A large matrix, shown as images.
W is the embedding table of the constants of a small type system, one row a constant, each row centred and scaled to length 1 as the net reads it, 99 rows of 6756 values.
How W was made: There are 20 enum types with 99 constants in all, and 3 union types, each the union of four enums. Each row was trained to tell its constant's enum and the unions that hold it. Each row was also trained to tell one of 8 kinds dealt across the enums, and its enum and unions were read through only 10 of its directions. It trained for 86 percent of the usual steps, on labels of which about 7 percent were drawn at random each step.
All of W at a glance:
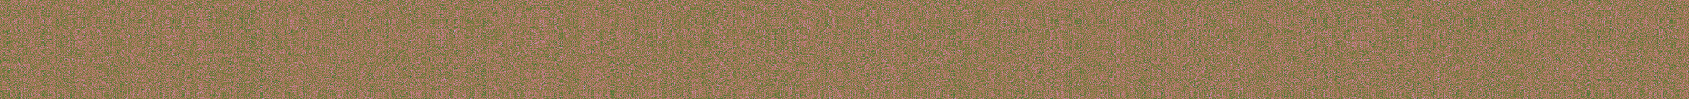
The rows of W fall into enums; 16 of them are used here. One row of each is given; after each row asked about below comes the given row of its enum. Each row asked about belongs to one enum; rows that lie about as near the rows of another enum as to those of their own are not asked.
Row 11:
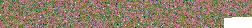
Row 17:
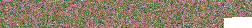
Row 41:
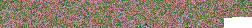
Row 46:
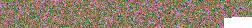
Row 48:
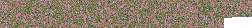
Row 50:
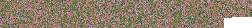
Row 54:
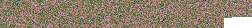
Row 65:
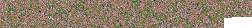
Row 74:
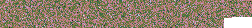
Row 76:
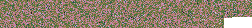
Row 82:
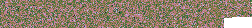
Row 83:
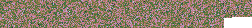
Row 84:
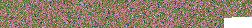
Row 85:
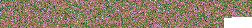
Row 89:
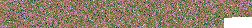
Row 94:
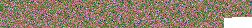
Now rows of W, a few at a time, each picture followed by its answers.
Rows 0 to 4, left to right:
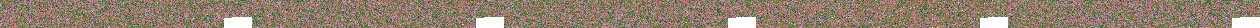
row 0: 41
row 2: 11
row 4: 65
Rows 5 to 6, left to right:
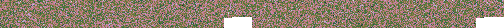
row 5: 54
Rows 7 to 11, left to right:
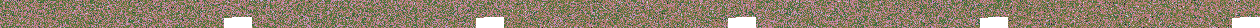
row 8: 50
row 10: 41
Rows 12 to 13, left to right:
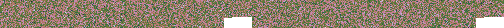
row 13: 41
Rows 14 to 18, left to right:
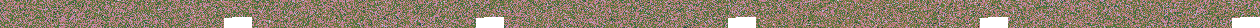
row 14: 74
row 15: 41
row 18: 83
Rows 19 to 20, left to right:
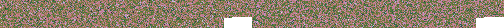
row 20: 46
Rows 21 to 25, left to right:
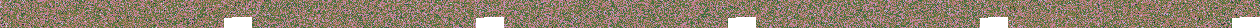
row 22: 11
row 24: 94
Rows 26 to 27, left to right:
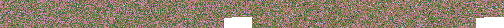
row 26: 46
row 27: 17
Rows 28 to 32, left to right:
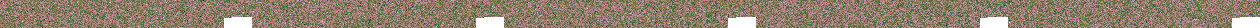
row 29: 41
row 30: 94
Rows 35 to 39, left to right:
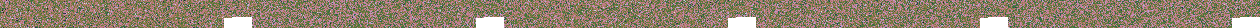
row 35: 82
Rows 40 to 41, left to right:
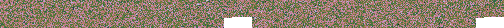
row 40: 74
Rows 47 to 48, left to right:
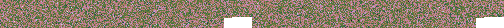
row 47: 74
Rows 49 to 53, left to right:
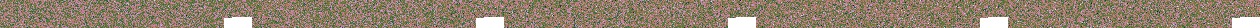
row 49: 94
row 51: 83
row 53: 74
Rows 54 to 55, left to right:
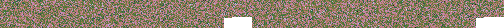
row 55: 46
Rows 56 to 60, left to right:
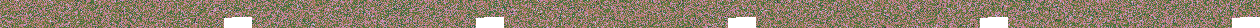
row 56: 50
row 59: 50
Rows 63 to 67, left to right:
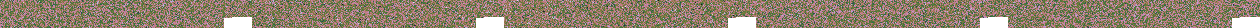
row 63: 76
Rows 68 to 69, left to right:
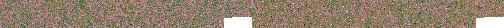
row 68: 46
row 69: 82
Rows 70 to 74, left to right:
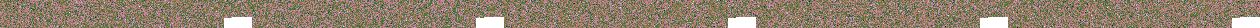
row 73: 84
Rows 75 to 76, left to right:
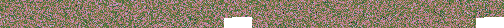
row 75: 94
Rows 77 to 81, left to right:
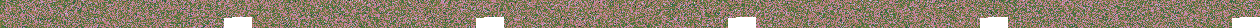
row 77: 17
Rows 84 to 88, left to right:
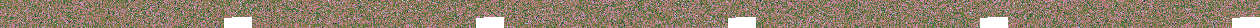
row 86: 65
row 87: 83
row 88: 46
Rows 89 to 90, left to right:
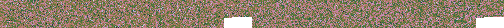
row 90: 94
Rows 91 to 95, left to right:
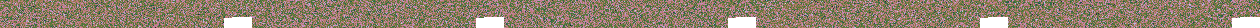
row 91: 84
